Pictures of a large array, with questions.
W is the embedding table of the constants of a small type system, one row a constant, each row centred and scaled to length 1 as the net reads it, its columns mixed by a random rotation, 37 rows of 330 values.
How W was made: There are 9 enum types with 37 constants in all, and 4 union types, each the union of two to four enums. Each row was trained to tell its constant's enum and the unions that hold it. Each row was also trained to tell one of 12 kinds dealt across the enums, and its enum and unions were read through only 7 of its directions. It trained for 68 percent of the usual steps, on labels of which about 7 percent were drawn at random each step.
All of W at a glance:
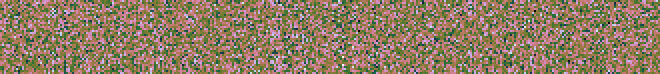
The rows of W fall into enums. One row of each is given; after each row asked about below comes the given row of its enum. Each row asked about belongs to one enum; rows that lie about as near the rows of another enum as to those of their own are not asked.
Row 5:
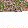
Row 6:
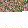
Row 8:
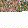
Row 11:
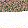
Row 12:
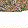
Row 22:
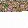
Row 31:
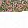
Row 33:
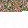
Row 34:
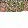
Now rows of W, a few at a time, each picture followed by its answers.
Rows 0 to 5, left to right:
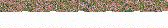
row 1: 22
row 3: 6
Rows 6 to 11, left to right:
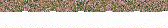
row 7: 22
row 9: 33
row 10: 5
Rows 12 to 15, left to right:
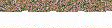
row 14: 22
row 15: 5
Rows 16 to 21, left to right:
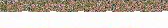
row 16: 31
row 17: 31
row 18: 34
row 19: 6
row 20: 5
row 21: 12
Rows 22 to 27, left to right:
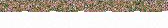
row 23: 33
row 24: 31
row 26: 8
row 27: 6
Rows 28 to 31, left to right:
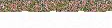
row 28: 34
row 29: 31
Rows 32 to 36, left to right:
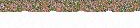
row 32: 34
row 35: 6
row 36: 11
